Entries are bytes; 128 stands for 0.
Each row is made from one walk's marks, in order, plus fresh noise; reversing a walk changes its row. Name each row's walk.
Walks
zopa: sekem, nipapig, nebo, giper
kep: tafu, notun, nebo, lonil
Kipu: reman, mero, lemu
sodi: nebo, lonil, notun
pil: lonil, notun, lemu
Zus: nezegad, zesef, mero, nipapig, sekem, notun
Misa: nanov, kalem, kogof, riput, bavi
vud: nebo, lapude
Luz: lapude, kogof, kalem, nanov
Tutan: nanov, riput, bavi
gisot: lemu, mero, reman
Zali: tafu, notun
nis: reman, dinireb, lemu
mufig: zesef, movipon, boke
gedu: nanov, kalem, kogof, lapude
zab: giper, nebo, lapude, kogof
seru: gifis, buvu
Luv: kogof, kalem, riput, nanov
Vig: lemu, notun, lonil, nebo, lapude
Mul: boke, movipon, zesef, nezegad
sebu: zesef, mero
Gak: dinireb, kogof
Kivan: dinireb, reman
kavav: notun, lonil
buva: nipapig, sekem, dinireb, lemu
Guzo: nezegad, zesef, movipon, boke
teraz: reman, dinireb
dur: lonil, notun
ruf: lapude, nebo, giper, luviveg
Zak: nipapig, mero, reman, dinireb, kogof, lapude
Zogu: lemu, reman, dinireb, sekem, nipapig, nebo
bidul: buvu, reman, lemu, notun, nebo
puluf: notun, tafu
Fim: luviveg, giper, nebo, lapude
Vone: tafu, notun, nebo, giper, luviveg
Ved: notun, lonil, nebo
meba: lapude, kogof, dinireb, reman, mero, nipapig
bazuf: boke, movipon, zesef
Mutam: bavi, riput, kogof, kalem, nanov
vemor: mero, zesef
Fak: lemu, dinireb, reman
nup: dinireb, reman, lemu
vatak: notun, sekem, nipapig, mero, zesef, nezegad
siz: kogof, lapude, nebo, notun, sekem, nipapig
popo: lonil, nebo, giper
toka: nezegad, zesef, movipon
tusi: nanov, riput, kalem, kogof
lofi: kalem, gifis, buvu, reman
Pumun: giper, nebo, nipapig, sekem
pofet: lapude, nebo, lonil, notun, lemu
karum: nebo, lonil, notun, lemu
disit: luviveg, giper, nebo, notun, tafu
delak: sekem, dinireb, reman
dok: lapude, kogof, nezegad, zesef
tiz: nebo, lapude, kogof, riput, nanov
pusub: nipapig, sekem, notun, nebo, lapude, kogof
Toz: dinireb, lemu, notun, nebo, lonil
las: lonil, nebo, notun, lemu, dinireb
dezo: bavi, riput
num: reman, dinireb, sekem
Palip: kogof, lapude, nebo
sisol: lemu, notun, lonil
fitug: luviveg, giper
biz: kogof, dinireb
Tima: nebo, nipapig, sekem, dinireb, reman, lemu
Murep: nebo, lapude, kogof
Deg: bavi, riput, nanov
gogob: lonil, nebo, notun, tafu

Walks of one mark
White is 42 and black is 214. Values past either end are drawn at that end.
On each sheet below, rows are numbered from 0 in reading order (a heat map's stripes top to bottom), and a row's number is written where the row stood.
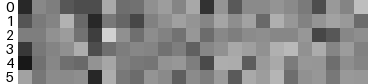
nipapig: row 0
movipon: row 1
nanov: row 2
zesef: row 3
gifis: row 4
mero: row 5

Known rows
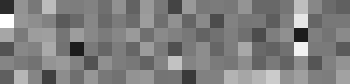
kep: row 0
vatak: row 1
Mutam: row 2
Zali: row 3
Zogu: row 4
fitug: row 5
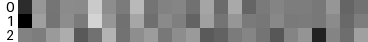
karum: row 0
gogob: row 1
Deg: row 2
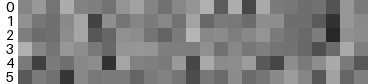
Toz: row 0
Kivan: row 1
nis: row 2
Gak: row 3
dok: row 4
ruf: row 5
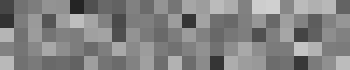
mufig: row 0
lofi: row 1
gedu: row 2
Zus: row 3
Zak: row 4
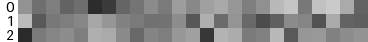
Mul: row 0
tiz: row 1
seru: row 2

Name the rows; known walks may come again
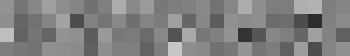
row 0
Zus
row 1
teraz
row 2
Palip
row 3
Zogu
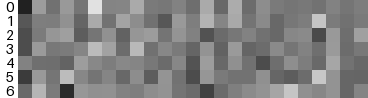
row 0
las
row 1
Vig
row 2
dezo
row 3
sodi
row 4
Murep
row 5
kep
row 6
Fim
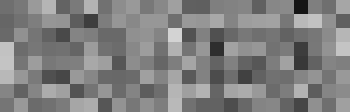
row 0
Deg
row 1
Guzo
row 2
buva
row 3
Zak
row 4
gedu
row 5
pusub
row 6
gisot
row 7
Tima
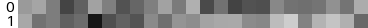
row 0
zopa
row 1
bazuf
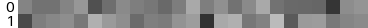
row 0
nis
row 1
seru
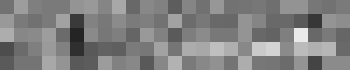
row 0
Ved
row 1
Kivan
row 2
puluf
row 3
mufig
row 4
Fak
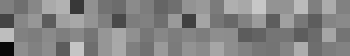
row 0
vemor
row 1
lofi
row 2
biz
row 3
pil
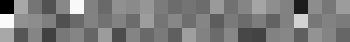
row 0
popo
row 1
vatak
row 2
Luz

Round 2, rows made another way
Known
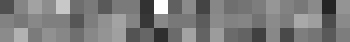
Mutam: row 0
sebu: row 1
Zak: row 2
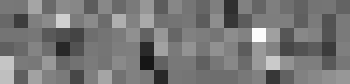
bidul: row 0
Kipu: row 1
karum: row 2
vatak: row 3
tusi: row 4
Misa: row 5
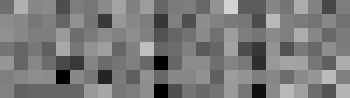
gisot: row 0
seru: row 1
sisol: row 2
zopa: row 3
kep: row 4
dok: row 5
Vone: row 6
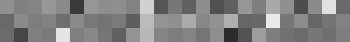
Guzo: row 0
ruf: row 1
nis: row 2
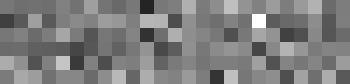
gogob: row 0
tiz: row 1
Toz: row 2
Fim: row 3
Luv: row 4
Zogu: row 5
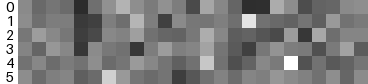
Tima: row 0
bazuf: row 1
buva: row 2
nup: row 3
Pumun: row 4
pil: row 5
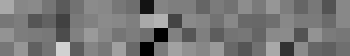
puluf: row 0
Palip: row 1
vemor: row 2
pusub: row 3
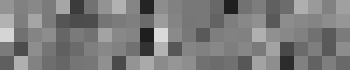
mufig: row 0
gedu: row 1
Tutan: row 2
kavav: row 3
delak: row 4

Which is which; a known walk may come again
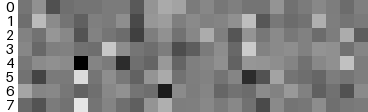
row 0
biz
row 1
Fak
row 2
Kivan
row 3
dur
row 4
dok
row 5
nis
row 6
puluf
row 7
teraz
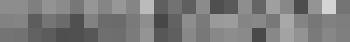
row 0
toka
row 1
fitug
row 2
Fim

